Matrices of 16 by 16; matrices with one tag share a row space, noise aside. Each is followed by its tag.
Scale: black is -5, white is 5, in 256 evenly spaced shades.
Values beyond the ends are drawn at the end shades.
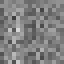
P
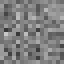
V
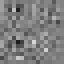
P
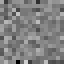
V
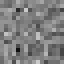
V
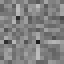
V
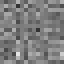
V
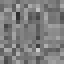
V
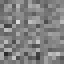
V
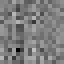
P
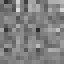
V
